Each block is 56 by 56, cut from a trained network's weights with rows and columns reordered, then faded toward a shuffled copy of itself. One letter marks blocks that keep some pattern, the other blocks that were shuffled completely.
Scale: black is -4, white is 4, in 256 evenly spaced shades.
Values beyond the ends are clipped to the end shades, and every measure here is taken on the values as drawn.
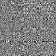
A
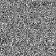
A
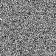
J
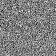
J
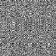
A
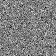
J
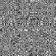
A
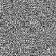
A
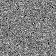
J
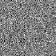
A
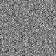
A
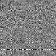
A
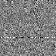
A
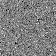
J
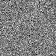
J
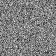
J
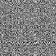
A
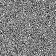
J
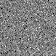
J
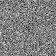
J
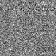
A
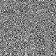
A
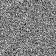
J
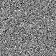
J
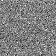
J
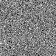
J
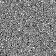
J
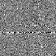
A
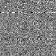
A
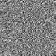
A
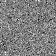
J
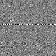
A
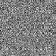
A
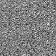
A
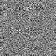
A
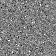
J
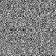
A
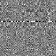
A
